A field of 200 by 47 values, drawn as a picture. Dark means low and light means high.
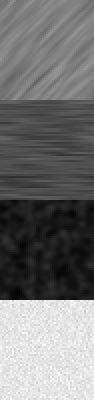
It is made of 4 by 1 panels. Panel 1,1: middling, slanting up to the right, faint in contrast. Panel 2,1: low, streaked across, faint in contrast. Panel 3,1: very low, blotchy, faint in contrast. Panel 4,1: very high, fine-grained, faint in contrast.
